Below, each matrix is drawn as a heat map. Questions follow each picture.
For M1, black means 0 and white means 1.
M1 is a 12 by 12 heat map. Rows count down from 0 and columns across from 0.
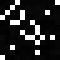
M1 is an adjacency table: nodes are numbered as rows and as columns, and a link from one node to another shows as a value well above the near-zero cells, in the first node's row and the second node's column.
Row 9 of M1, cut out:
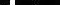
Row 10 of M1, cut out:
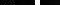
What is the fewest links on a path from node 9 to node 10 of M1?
5
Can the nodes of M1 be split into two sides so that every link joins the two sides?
yes
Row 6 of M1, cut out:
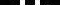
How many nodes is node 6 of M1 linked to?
2
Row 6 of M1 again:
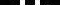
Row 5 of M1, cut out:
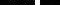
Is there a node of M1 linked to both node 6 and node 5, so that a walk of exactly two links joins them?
yes
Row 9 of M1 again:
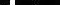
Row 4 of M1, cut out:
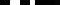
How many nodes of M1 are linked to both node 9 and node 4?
1
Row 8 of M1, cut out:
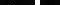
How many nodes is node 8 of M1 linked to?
1
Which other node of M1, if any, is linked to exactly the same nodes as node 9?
node 1
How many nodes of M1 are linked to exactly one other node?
6
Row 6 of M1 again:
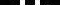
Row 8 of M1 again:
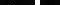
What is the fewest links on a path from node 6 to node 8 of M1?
2
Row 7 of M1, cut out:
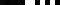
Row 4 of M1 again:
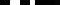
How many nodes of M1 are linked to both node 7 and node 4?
1
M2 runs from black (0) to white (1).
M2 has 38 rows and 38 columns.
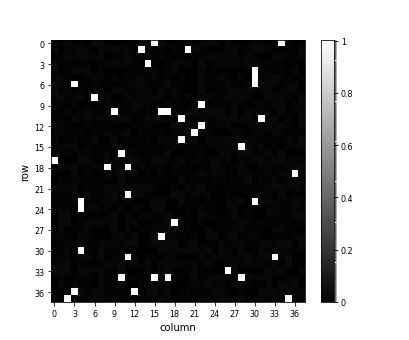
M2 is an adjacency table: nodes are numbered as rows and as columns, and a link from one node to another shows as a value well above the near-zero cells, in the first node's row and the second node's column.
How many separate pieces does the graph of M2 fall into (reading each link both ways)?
8
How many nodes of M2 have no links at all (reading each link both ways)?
5
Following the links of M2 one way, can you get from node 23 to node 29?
no
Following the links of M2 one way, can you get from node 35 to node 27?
no
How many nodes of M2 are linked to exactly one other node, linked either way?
6
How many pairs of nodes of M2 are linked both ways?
3
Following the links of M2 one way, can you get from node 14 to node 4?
yes
